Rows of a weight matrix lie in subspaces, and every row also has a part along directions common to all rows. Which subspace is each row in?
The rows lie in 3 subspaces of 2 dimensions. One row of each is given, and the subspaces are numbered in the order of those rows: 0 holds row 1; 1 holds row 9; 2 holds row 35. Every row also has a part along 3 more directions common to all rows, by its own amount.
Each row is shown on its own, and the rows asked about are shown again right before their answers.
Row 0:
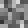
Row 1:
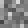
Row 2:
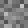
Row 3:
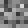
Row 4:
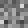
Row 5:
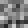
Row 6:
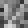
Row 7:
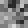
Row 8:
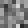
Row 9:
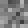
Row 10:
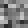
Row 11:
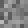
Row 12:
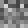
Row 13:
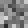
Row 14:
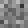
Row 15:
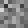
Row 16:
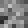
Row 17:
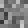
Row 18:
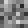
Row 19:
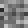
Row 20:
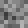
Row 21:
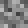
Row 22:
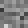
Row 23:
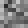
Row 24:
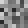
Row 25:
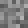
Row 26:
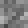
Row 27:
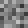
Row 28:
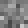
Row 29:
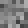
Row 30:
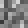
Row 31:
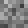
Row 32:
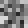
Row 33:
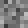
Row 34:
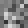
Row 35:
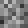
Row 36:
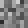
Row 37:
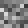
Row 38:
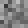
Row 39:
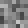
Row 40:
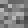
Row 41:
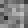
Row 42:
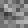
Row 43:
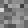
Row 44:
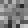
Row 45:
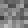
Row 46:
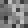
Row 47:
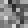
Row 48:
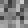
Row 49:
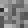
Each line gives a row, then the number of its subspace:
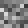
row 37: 0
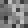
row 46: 1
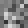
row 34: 0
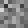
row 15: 2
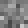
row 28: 1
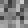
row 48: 1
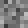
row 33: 2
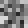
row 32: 2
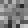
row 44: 1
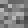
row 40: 2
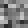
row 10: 1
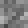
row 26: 2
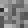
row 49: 2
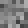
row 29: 1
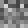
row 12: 1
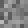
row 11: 0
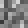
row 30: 0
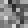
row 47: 1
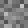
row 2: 0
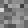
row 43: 2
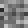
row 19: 2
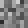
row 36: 0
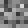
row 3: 0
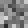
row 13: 2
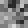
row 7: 1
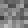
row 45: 1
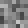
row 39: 1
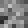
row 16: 2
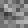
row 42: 0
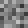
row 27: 2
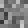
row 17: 0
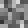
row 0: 0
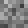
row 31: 1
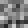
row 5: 1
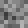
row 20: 0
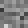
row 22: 2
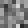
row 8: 1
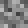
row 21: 0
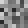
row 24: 0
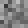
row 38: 0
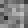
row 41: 2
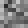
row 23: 0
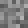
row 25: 1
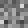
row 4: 0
